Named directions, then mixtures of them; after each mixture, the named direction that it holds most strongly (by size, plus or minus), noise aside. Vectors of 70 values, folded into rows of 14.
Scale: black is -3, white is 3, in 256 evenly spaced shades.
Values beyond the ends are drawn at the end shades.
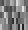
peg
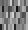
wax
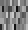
wax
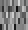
wax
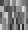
peg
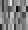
wax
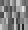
peg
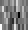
peg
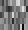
peg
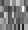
peg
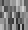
peg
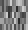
wax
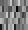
wax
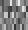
wax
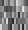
peg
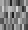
wax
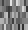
peg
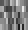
peg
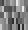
peg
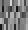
wax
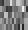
peg
